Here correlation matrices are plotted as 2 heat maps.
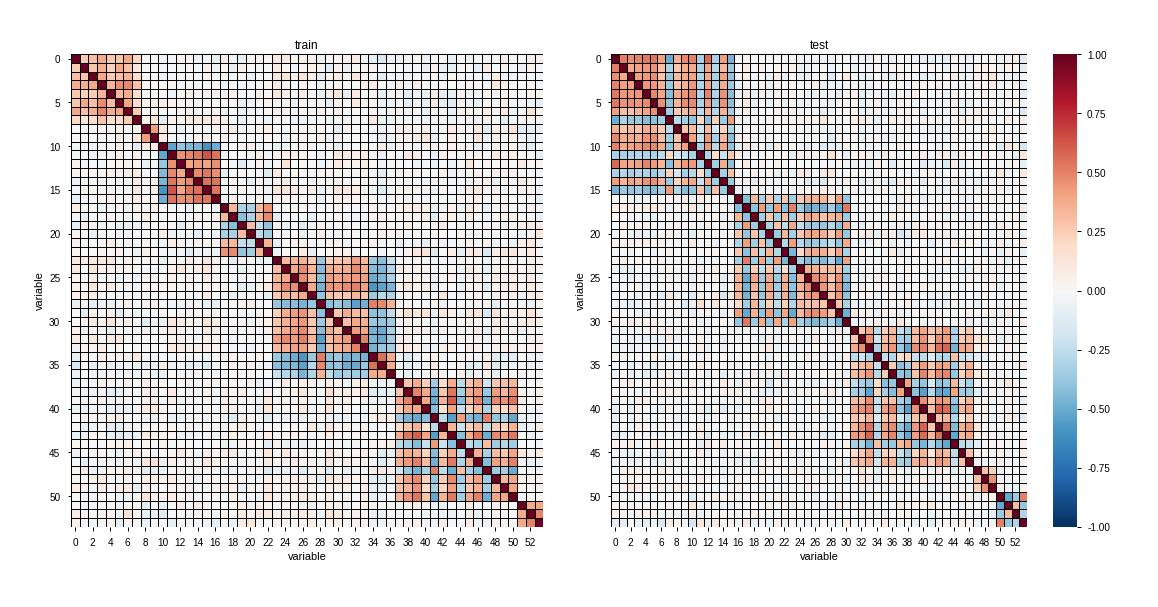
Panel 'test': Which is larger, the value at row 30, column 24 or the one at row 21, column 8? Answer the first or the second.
the second
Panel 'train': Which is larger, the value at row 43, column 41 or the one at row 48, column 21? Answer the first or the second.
the second
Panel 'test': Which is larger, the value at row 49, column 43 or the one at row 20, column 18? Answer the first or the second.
the second
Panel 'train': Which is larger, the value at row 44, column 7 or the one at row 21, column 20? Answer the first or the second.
the first
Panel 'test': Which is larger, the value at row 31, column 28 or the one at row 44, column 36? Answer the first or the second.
the first
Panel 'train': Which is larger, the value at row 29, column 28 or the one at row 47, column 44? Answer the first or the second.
the second
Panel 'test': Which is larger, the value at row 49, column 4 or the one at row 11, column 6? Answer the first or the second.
the first
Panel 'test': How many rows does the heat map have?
54
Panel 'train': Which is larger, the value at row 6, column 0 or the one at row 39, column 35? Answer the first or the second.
the first
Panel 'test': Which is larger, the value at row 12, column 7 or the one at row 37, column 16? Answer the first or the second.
the second
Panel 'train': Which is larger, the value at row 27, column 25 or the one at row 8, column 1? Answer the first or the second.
the first
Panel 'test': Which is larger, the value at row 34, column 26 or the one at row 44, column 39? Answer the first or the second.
the first
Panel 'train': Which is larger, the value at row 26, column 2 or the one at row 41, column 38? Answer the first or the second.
the first
